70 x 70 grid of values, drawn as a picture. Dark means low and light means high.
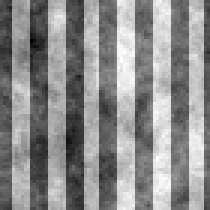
The grain runs up and down. The top left is the ninth with the lowest average. Upright stripes repeat 6 times across the table. No lone cell stands out from its neighbours.
